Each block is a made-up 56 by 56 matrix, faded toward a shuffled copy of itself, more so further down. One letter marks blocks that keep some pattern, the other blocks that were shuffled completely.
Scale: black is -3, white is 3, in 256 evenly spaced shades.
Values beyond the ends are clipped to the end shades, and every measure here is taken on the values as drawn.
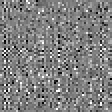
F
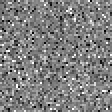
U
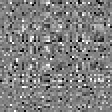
F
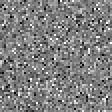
U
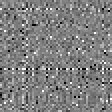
F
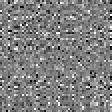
F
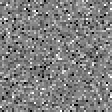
U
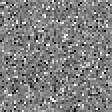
U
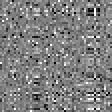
F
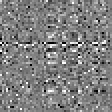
F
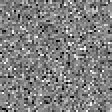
U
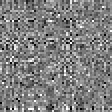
F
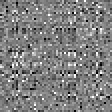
F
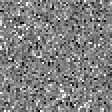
U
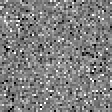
U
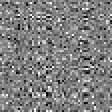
F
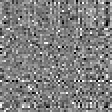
F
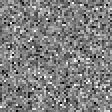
U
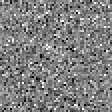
U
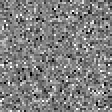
U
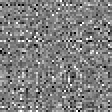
F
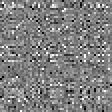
F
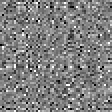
F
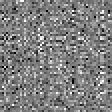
F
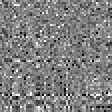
F
